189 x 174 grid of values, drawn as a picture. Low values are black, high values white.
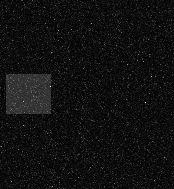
There are no regular stripes. The middle left is the ninth with the highest average. Most values sit low, with a long tail of high ones. An odd patch, higher than its surroundings, sits in the middle left.
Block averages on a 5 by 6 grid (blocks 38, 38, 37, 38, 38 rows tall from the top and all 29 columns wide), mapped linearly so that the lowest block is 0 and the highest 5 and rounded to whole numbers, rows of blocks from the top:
000000 | 000000 | 550000 | 000000 | 000000
